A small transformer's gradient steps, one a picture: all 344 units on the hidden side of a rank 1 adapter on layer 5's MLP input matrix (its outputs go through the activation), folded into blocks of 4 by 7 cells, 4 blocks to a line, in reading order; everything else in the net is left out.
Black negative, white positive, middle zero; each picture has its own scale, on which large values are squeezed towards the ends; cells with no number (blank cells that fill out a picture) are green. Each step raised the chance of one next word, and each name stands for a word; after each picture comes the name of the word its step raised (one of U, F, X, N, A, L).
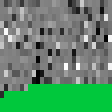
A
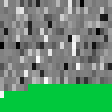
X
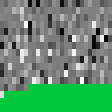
X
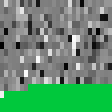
X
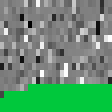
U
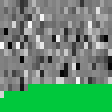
A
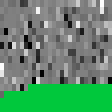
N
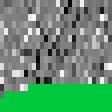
X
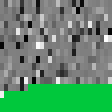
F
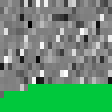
U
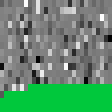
U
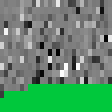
A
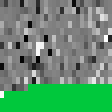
F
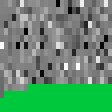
A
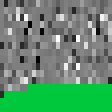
U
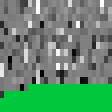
N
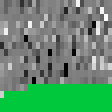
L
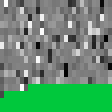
N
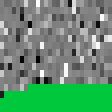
U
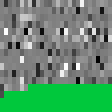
A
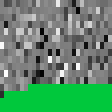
A
